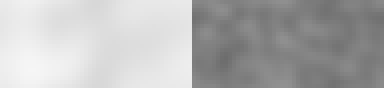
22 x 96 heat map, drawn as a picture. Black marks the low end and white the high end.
The table splits into one row of 2 panels. Panel 1,1: very high, smooth, faint in contrast. Panel 1,2: middling, blotchy, faint in contrast.
